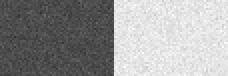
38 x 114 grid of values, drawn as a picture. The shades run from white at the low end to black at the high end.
The table splits into one row of 2 panels. Panel 1,1: high, fine-grained, faint in contrast. Panel 1,2: very low, fine-grained, faint in contrast.
